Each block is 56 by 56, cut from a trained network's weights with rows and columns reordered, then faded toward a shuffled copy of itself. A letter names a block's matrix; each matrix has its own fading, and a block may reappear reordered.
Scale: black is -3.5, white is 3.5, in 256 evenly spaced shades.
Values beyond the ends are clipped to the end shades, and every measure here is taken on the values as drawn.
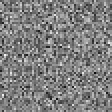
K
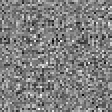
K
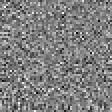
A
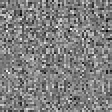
K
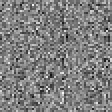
K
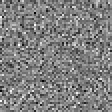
A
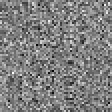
A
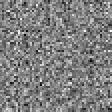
K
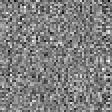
K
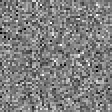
A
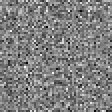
A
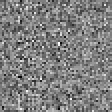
A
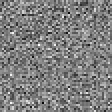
K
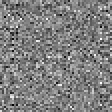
A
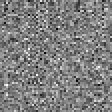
A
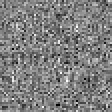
A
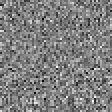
A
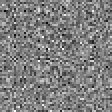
K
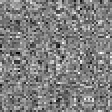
K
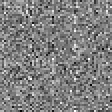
A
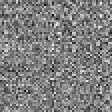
K
